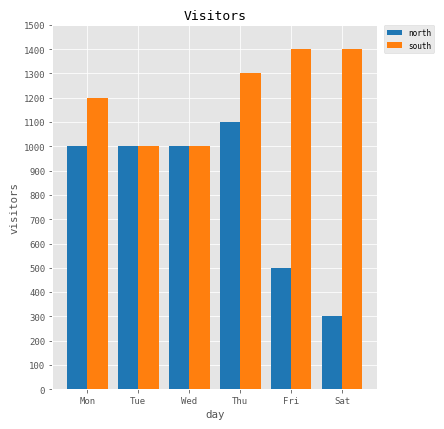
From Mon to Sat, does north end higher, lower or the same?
lower
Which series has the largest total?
south
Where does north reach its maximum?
Thu
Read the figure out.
Title: Visitors
x-axis: day, ticks Mon Tue Wed Thu Fri Sat
y-axis: visitors, ticks 0 100 200 300 400 500 600 700 800 900 1000 1100 1200 1300 1400 1500
Legend: north, south
Values:
north: 1000 1000 1000 1100 500 300
south: 1200 1000 1000 1300 1400 1400
